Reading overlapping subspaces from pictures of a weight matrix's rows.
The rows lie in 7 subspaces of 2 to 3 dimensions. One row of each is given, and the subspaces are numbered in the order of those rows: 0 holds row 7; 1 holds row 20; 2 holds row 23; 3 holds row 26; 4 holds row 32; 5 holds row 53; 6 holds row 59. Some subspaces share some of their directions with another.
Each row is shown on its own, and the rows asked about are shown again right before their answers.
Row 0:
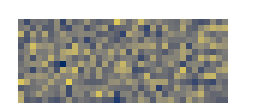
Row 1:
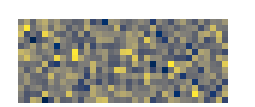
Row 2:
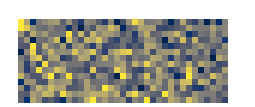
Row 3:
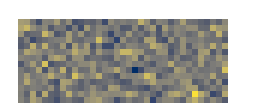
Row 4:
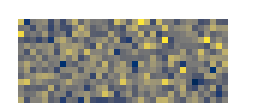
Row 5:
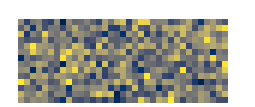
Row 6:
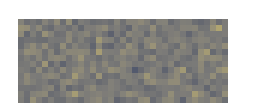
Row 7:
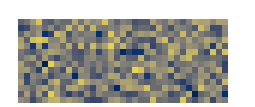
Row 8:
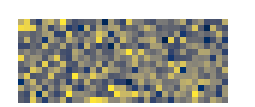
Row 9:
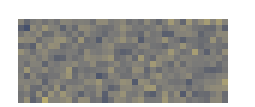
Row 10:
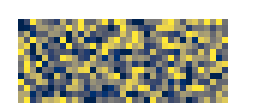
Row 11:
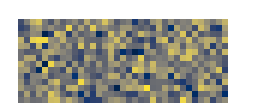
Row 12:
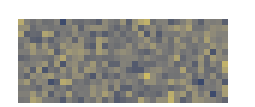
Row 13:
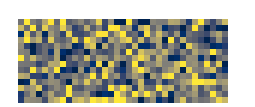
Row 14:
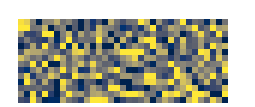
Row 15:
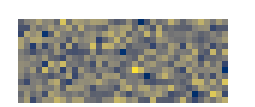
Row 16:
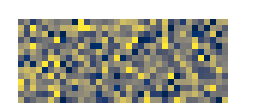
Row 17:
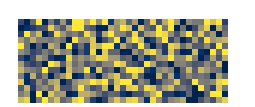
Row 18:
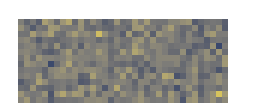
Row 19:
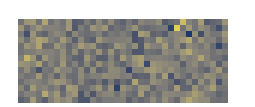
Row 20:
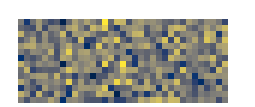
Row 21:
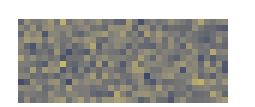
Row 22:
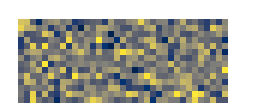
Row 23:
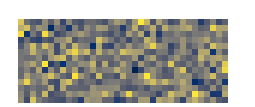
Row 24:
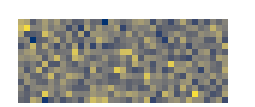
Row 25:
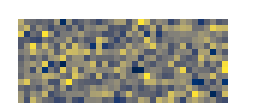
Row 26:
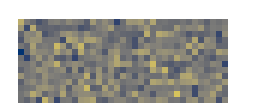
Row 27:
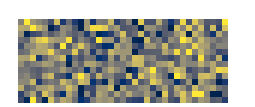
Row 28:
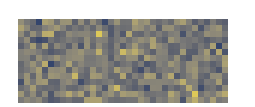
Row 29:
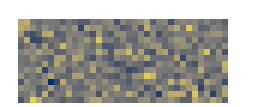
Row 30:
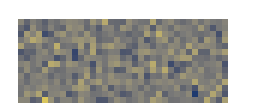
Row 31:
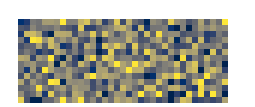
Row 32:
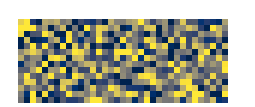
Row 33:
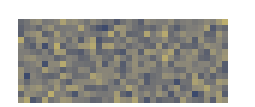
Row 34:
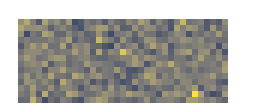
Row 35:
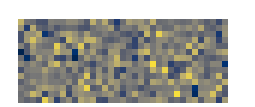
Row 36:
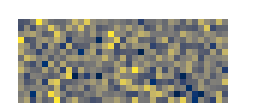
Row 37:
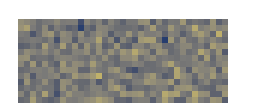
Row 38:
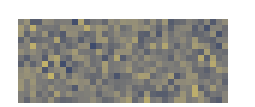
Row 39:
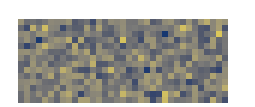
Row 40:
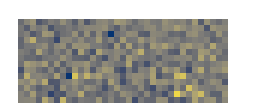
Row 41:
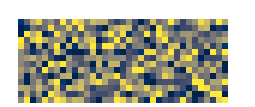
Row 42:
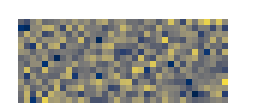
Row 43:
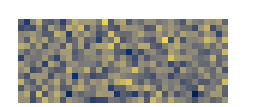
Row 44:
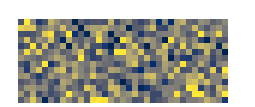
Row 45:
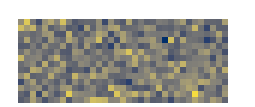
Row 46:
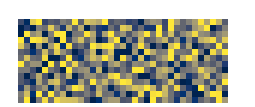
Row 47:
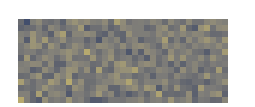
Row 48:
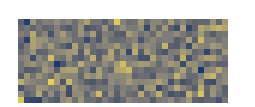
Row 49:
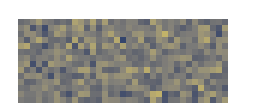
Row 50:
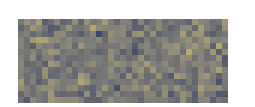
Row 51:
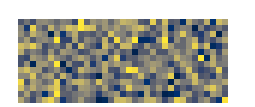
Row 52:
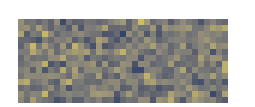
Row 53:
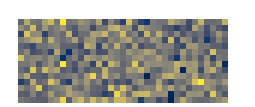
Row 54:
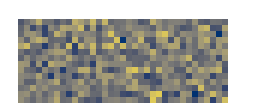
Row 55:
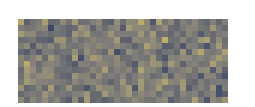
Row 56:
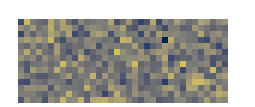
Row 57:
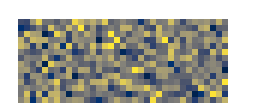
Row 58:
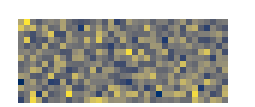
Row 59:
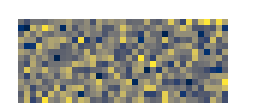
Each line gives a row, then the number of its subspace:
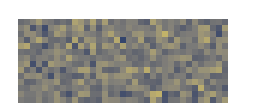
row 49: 6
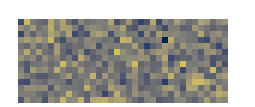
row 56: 2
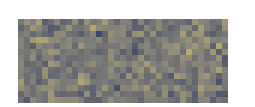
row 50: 0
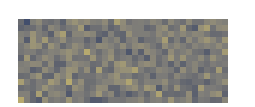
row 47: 5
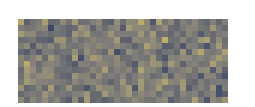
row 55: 2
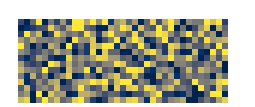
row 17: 0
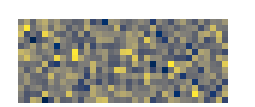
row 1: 3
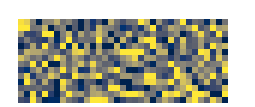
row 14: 4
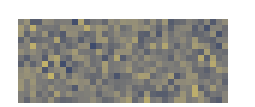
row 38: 4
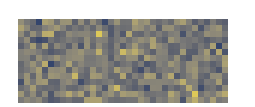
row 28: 0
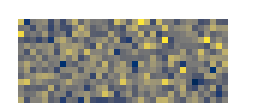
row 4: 2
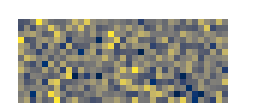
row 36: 3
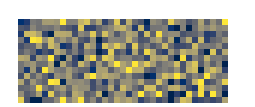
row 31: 5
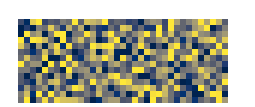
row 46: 4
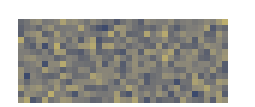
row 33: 1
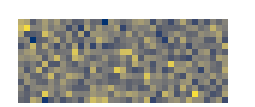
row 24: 3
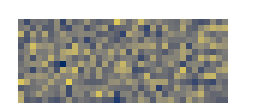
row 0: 5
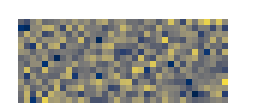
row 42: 6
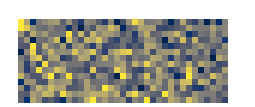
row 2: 3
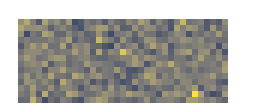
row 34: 0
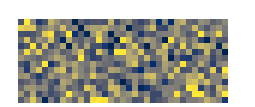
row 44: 2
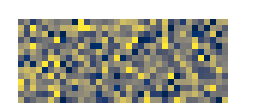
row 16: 4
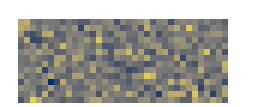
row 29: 5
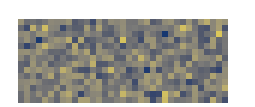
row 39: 6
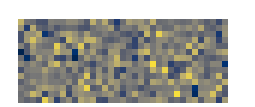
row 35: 3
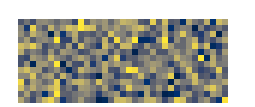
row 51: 4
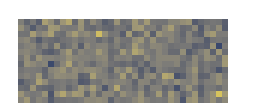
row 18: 0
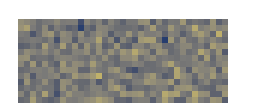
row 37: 4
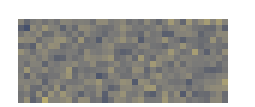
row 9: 6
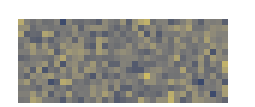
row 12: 5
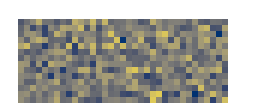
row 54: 6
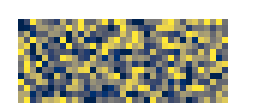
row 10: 3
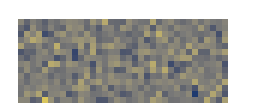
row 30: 3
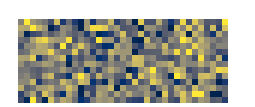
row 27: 0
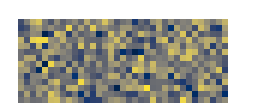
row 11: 0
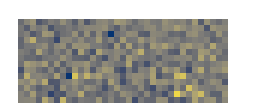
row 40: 3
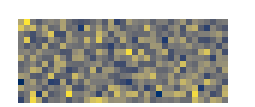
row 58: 5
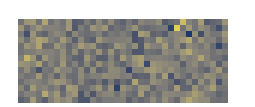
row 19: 0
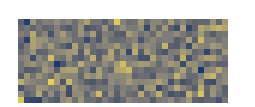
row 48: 5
